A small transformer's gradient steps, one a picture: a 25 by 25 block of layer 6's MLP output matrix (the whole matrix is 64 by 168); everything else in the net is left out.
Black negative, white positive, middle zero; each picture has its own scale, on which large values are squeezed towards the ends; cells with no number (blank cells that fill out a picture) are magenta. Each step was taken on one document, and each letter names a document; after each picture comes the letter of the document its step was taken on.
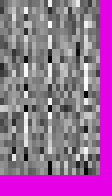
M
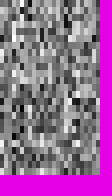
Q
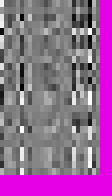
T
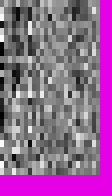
Q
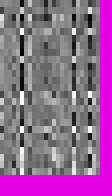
T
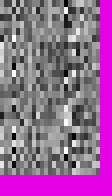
Q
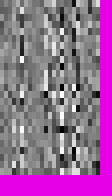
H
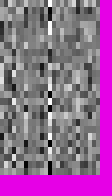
M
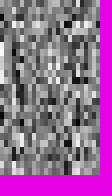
Q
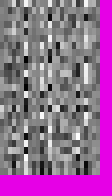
M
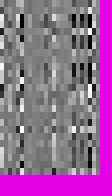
T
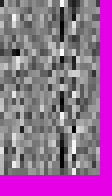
H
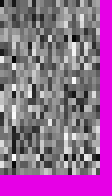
Q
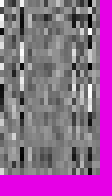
T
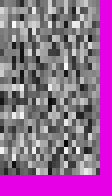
Q
